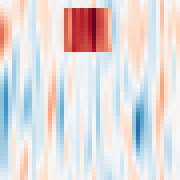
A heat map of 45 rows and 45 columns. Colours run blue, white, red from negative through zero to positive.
Odd patch: higher, in the top middle. Ninth with the highest average: top middle. Grain: streaks running down. Roughest part: top middle.
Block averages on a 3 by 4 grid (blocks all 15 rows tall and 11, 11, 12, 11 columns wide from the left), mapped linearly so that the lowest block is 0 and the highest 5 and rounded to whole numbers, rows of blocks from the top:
3543 | 0212 | 1221
